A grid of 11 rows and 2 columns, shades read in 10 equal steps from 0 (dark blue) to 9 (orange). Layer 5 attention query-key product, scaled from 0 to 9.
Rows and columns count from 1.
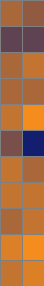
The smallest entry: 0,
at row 6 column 2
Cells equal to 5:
1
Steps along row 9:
up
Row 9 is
6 7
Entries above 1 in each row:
2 2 2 2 2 1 2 2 2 2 2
